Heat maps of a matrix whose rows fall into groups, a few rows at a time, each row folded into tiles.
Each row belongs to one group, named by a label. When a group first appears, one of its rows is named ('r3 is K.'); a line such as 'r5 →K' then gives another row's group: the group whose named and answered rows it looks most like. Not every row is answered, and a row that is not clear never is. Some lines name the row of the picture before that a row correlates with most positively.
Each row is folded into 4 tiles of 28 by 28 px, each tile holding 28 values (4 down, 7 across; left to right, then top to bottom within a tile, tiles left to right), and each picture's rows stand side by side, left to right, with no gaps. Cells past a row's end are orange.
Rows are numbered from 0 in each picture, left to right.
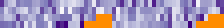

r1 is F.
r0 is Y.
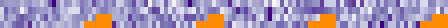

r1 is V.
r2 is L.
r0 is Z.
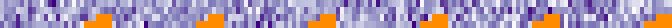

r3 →F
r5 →Z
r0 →Z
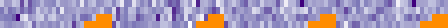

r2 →V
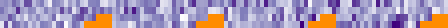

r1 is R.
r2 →F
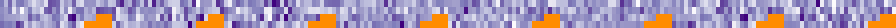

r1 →F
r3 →Y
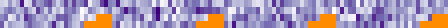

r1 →L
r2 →Y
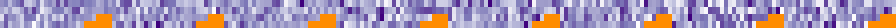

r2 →V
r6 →V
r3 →L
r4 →F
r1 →Z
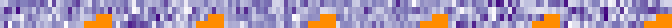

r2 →R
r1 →Z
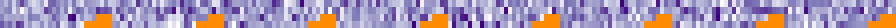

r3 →F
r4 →Z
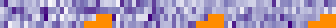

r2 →Y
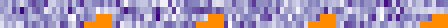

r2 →Z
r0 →R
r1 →L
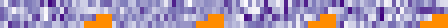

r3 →L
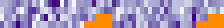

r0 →Z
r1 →Y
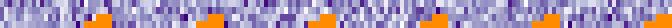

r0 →F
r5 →Y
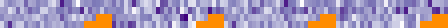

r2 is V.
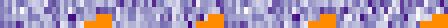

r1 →F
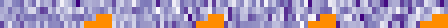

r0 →V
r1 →R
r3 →Y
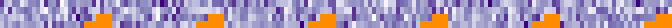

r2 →F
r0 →R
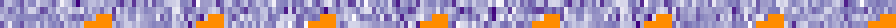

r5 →F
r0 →V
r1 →F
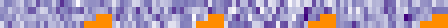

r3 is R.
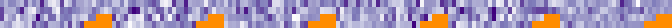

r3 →F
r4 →L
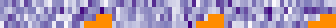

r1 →F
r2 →L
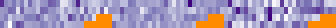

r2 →L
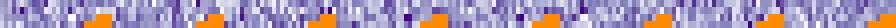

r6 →F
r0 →R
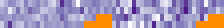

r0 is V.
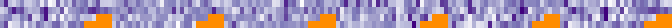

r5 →L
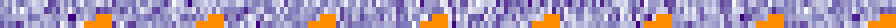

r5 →F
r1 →V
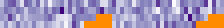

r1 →R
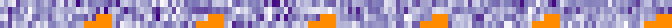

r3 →R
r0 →V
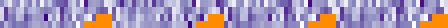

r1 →F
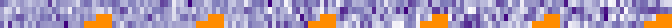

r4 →Z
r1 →V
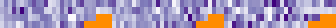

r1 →R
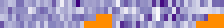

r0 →V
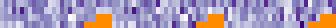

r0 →R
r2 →F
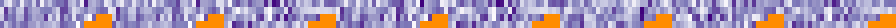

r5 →Y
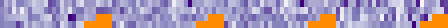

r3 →F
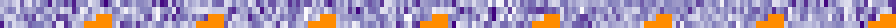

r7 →F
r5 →Z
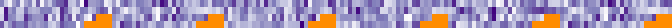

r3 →R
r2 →F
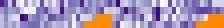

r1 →L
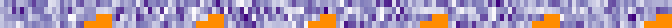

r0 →R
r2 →Z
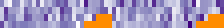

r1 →F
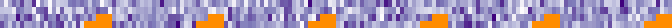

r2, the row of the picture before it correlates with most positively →0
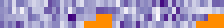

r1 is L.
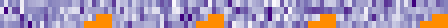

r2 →L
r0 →Z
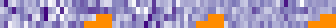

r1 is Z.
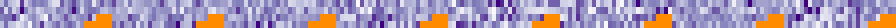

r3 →Z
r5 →V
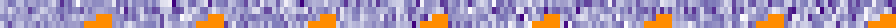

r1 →R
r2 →V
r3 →F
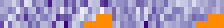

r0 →Y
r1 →Z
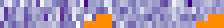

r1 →V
